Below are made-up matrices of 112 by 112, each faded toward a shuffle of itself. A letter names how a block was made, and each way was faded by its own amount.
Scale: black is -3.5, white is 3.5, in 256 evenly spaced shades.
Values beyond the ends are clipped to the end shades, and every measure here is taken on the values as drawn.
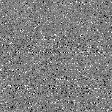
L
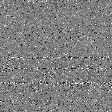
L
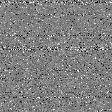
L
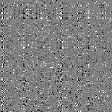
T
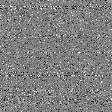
L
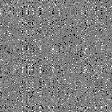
T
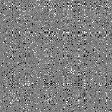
T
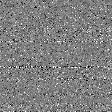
L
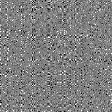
T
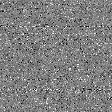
L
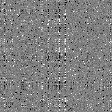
T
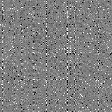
T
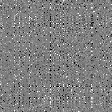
T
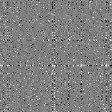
T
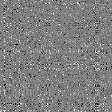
T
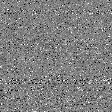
L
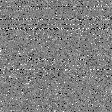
L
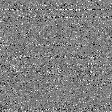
L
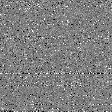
L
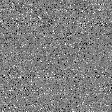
L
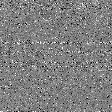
L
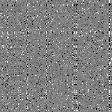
T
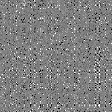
T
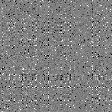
T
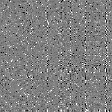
T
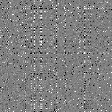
T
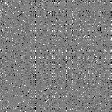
T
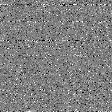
L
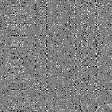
T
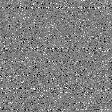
L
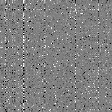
T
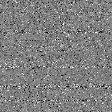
L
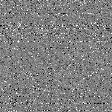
L
